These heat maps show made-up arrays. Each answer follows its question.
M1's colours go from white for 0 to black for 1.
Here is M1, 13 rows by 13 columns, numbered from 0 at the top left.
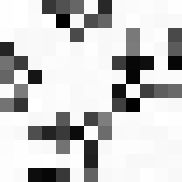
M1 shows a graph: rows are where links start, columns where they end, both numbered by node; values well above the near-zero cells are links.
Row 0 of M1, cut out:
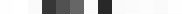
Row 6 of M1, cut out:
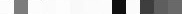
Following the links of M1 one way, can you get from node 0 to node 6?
yes
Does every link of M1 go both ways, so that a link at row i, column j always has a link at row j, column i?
yes
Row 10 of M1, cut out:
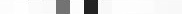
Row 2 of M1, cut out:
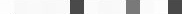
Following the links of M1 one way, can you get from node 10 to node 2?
yes
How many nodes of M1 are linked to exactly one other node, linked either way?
1
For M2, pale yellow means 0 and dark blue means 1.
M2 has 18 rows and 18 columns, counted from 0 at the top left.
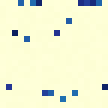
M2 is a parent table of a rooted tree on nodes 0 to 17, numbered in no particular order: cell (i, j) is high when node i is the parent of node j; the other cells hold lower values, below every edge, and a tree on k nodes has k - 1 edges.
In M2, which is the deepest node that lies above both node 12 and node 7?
15
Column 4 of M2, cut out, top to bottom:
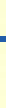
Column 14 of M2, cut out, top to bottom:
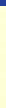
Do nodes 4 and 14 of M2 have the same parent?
no
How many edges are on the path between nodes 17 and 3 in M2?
3
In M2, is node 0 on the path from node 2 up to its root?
yes
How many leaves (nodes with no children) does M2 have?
11
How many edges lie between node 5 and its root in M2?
1
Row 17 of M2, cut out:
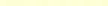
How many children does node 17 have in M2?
0
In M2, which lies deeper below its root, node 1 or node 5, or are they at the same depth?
node 1
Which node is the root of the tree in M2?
0
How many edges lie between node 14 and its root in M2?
1
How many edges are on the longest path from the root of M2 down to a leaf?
2
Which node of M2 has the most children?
0
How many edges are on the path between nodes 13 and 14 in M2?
2
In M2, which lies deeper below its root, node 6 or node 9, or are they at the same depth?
node 9
